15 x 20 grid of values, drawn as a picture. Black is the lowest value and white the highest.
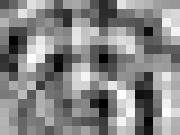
No row or column stands out. The ninth with the lowest average is the bottom middle. Stripes running up and down repeat 4 times from left to right. Concentric rings centre on the bottom middle.
